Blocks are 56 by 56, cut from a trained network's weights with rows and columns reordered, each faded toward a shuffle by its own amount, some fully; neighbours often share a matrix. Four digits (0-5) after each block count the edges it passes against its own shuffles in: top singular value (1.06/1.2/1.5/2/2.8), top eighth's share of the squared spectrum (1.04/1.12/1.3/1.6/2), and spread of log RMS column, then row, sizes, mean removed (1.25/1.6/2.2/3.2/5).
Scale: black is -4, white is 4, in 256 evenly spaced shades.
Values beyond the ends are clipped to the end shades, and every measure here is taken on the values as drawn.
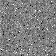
0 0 0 0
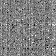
3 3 0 2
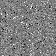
0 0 0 0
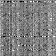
4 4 0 3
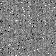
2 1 0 1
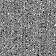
2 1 0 0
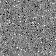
0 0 0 0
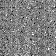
2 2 0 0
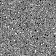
0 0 0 0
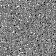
0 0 0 0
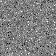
0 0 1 0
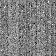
3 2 0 1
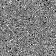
1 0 0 0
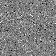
0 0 0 0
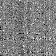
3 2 0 1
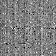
3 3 0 2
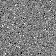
0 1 0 0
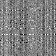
4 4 1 3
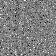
0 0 0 0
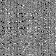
3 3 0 2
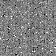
1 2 0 1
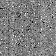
2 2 0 1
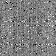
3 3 0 2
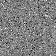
0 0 0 0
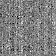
3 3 1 2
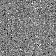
1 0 0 0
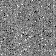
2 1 0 0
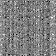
4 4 1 2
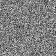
1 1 0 0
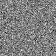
2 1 0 0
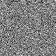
2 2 0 0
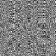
4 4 3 0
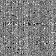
3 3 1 2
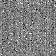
2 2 0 1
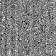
2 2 0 1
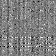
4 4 0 2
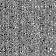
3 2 0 1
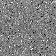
0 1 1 0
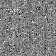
1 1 0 0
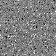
0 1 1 0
